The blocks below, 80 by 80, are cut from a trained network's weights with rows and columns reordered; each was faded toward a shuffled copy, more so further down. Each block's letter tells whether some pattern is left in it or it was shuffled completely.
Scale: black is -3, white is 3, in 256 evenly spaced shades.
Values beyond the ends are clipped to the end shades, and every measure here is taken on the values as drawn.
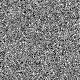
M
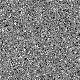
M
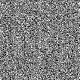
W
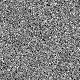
M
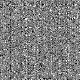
W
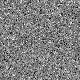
M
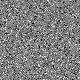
M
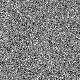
M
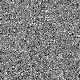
M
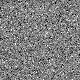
M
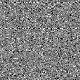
W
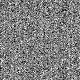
W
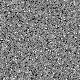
M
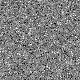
M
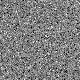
M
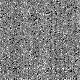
W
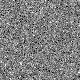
M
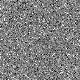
W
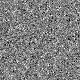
M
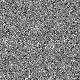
W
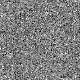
W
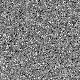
M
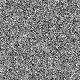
M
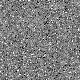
M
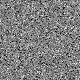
M
